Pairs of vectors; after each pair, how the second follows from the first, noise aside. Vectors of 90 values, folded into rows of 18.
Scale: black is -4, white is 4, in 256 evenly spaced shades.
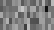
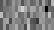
copied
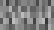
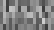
reversed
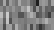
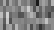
copied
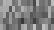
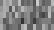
copied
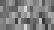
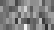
copied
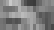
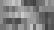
copied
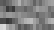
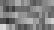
copied
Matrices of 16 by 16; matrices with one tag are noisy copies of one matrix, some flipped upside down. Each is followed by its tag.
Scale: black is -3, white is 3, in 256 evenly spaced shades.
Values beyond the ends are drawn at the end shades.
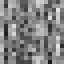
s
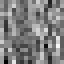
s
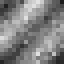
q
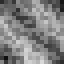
q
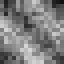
q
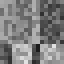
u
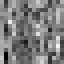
s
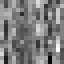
s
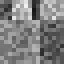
u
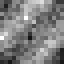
q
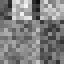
u
